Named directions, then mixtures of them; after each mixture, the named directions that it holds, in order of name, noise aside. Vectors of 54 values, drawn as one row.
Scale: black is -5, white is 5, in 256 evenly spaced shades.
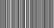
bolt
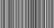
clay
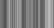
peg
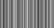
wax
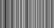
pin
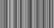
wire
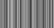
wire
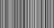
clay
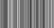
peg, wire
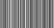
bolt, wire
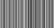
clay, wire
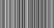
pin, wax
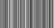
bolt, wire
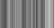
peg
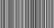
clay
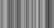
peg, wire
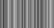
peg, wax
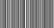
bolt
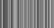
pin, wax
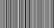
bolt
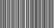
bolt, clay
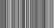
bolt, peg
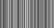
bolt, wax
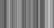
peg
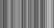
peg, wax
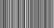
bolt, wax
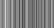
pin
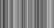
peg, wax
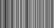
pin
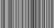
clay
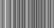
pin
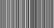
bolt, clay
